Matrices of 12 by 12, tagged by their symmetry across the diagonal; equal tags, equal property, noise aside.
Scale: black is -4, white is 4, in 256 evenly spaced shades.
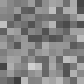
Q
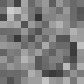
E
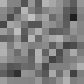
E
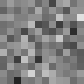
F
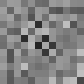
E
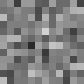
F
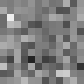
Q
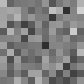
Q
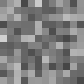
E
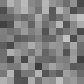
F
